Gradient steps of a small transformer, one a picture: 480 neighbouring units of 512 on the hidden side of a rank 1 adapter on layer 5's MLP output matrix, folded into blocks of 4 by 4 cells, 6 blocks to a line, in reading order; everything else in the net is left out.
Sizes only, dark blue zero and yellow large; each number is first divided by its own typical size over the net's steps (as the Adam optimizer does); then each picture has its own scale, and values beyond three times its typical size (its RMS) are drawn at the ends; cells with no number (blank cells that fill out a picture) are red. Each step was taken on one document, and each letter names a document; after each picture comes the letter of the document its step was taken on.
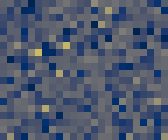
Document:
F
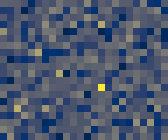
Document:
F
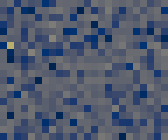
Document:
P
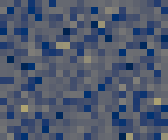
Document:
F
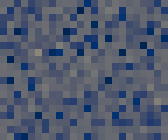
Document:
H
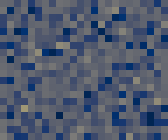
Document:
F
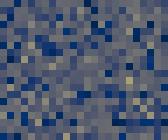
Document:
P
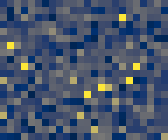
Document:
F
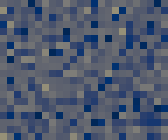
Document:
H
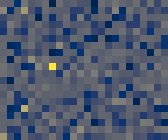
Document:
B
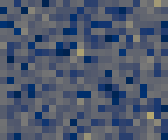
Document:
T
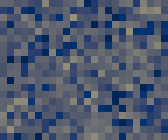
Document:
T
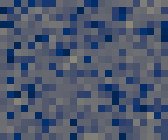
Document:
P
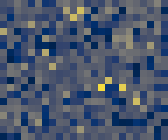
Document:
P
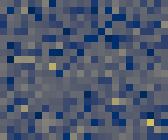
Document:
B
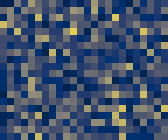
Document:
P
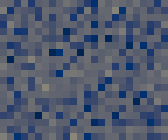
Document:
H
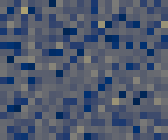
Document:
B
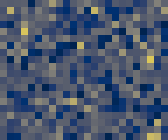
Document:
T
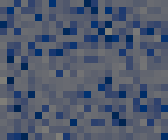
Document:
H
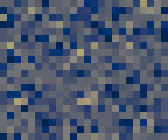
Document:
T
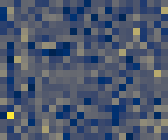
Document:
H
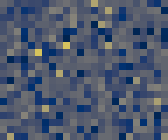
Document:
F
